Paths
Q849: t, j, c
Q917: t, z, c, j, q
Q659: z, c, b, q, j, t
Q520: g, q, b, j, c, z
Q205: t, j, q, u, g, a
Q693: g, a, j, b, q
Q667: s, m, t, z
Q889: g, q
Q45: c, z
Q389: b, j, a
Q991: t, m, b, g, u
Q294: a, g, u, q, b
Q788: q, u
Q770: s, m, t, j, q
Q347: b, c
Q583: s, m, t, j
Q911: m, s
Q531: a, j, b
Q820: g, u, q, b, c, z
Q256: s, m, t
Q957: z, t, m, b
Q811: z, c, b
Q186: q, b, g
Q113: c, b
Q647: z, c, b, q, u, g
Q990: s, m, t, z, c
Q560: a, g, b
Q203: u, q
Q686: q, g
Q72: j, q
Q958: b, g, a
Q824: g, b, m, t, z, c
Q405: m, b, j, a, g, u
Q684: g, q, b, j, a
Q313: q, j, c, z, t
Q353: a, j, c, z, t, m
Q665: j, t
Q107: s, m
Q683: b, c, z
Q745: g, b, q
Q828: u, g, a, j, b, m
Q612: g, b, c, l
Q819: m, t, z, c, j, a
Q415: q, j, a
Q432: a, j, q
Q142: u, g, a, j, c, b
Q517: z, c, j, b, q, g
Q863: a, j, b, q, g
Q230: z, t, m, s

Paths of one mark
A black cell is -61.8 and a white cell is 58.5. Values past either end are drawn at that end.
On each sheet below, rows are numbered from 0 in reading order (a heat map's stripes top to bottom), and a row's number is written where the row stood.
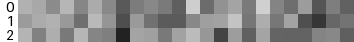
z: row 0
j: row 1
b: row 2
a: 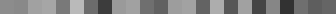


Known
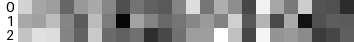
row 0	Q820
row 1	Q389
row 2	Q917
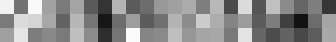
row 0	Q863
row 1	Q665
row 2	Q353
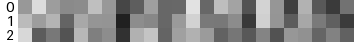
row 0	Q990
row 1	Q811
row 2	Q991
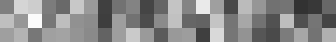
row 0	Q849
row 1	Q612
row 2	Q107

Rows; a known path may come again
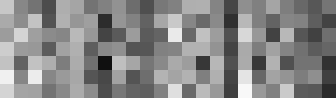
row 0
Q788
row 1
Q113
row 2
Q990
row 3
Q203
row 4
Q958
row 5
Q745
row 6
Q820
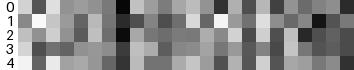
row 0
Q560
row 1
Q313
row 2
Q684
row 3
Q405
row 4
Q186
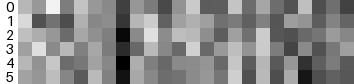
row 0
Q612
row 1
Q991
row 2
Q957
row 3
Q667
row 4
Q531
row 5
Q389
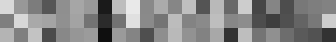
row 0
Q828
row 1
Q256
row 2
Q142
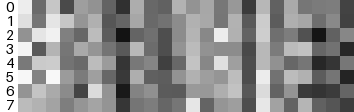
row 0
Q294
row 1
Q686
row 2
Q659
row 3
Q647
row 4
Q849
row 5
Q517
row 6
Q819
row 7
Q683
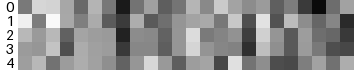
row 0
Q665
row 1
Q863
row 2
Q811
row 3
Q347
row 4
Q107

